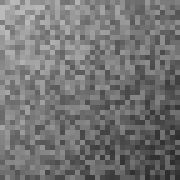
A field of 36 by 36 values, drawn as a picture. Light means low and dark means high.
The ninth with the highest average is the bottom right. The histogram is bell-shaped. There is an overall slope up to the bottom right. The top left is the ninth with the lowest average. No row or column stands out.
